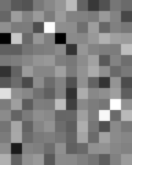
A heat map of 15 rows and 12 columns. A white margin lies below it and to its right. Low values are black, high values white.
Average level on the scale: 50%. Ninth with the lowest average: top left. Slope: none. Grain: fine. Calmest part: bottom middle. Histogram: heavy tails on both sides.
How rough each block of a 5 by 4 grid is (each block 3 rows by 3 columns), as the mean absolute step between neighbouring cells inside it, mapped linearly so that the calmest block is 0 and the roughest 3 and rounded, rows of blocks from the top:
0111 | 1111 | 1011 | 1013 | 2010
